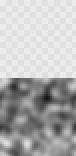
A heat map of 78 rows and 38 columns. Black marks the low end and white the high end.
The table splits into 2 rows of 1 panel. Panel 1,1: very high, checkered, faint in contrast. Panel 2,1: middling, blotchy, strong in contrast.
